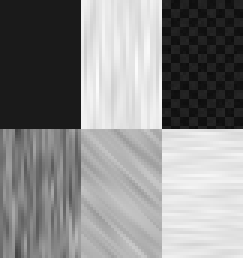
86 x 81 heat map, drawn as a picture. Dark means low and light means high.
It is made of 2 by 3 panels. Panel 1,1: very low, flat. Panel 1,2: very high, streaked downward, faint in contrast. Panel 1,3: very low, checkered, faint in contrast. Panel 2,1: middling, streaked downward. Panel 2,2: high, slanting down to the right, faint in contrast. Panel 2,3: very high, streaked across, faint in contrast.
